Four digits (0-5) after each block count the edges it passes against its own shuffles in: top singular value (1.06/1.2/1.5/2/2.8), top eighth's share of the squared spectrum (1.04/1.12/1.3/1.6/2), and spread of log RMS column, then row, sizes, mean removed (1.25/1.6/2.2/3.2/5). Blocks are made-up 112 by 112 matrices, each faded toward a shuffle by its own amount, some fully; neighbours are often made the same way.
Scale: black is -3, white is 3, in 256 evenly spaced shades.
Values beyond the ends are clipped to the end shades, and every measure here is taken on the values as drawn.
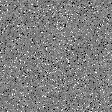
0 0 0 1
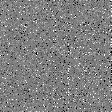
2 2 2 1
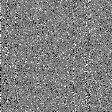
2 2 2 0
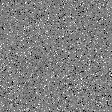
0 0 0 0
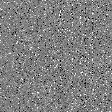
1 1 2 0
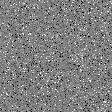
0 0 0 0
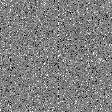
2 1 2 0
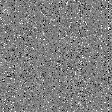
2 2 2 0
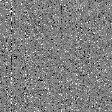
2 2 2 0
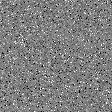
0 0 0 0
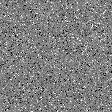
0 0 0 0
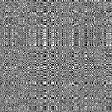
5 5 4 4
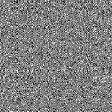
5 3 2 2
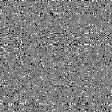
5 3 2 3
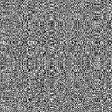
5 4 3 3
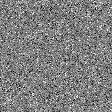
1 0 0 0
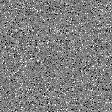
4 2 1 1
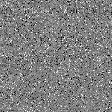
3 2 1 1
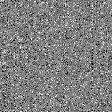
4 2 1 1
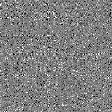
4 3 2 2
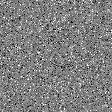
2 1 0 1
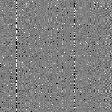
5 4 3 1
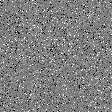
0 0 0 0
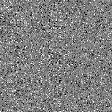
4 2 2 1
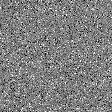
2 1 0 0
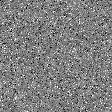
0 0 0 0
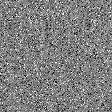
3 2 0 0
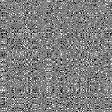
5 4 3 3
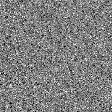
3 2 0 1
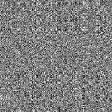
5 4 3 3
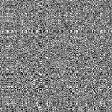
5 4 3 3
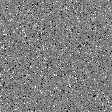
0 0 0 0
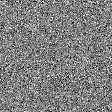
0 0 0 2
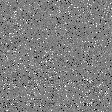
3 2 0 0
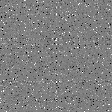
3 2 1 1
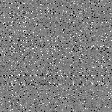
4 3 1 2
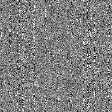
2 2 4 0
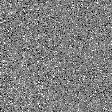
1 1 2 0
